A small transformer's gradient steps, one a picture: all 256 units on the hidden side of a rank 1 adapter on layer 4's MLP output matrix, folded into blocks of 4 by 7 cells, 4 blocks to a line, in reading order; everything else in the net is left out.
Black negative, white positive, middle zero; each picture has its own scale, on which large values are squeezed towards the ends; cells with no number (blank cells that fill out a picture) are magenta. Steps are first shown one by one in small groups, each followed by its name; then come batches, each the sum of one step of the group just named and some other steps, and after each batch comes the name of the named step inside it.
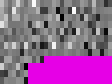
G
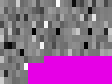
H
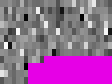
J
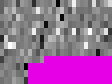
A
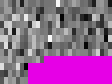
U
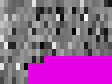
G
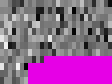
U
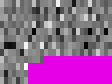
H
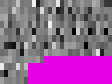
G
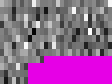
U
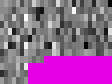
U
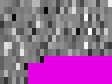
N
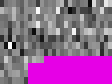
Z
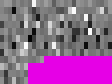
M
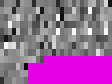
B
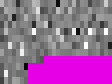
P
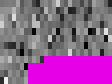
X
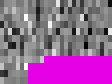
B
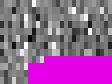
M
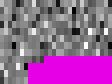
P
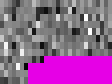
N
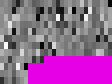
B
